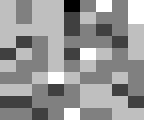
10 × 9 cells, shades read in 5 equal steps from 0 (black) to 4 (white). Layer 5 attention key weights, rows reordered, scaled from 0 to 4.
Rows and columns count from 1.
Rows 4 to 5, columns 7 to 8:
2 1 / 3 2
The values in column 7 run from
1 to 4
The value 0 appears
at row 1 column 5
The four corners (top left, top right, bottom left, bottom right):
3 4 2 3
